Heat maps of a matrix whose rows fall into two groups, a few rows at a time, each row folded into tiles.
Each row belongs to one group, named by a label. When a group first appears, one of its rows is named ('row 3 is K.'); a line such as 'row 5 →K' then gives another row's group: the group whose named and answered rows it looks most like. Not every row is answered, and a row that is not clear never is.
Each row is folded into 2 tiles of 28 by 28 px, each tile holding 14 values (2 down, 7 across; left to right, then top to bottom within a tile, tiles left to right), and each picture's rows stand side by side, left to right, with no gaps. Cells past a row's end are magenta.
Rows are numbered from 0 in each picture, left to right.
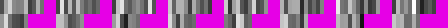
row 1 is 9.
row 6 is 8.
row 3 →8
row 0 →9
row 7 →9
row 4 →8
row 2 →9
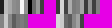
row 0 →9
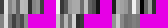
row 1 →8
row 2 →9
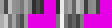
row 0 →8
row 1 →9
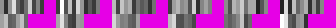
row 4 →8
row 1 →9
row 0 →8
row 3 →9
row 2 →8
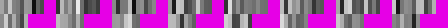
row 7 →8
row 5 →8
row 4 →9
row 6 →8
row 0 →8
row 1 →9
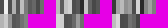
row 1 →8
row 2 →9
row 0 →9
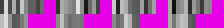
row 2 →8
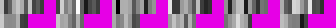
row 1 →9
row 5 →8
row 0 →8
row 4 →8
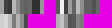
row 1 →9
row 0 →8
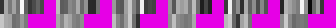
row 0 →9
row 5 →9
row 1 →8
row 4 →9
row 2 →8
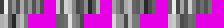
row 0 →9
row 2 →8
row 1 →8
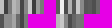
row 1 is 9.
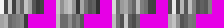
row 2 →8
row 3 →9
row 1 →8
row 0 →8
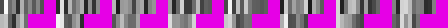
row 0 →9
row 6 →8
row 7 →8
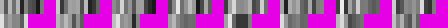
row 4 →9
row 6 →9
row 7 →8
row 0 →8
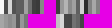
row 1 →9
